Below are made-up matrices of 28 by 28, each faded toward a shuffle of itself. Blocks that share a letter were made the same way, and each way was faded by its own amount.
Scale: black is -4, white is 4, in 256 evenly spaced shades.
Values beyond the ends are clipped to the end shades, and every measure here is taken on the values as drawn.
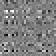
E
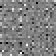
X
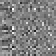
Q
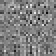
Q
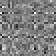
E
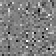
X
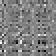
E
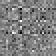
Q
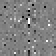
X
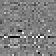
E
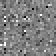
X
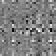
E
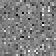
X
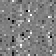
X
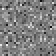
X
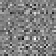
Q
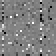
X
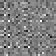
Q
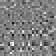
Q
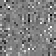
X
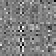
Q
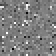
X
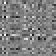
E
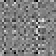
E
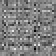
Q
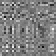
E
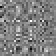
Q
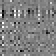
E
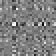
E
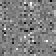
X
